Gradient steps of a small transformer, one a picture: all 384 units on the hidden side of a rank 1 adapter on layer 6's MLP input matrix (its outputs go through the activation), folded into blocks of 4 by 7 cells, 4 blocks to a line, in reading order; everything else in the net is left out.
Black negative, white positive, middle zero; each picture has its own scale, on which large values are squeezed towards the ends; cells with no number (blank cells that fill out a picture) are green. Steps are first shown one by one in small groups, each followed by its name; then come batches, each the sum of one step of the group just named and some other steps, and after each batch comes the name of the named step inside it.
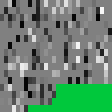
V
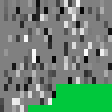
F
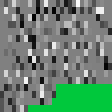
F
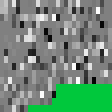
F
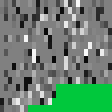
F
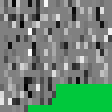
V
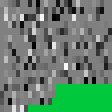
F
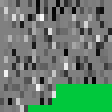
F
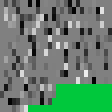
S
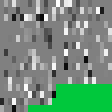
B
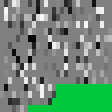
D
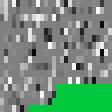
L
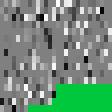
B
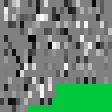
D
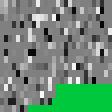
L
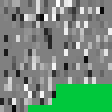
B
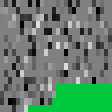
S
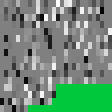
B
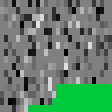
S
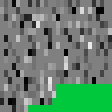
S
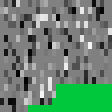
D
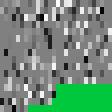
B
